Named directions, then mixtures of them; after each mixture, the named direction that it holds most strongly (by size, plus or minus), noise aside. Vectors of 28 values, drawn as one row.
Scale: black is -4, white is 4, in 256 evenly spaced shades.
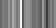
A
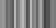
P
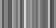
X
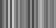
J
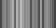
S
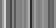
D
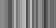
P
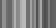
P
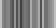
S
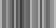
S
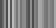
J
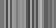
J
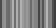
S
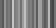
X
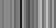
A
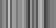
J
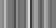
D
